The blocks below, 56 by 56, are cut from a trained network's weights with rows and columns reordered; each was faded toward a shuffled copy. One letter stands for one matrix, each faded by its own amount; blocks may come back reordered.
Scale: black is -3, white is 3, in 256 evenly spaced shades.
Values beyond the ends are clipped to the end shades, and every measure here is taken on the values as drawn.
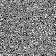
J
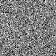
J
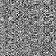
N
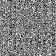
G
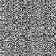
N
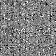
G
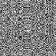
N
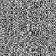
N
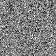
J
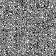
G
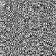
N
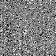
G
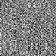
N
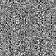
N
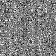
G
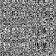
N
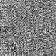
N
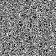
J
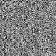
N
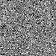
J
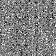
G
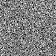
J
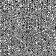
G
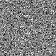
J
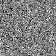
J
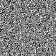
J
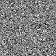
J
